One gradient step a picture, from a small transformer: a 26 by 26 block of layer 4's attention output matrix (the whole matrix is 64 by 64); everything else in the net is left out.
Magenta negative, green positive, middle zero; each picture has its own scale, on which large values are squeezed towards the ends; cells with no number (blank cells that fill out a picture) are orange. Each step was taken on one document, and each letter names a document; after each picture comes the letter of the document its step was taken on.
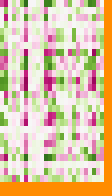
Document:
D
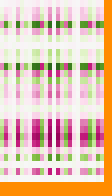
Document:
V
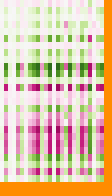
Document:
V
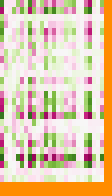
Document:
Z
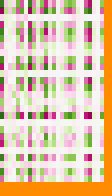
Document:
Z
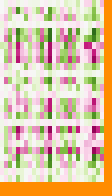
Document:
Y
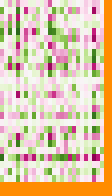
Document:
Y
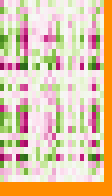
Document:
D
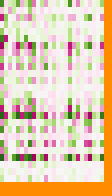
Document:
Z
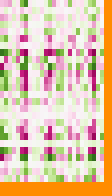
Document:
D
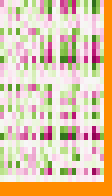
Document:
Y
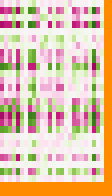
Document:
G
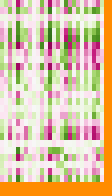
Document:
Y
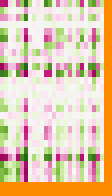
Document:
D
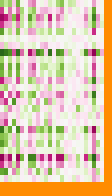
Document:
G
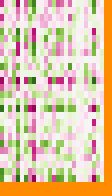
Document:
G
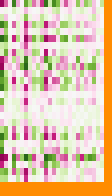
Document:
D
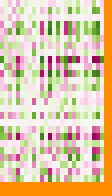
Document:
Y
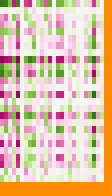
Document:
G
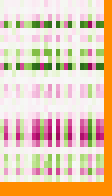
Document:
V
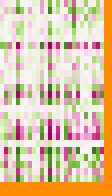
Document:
Y
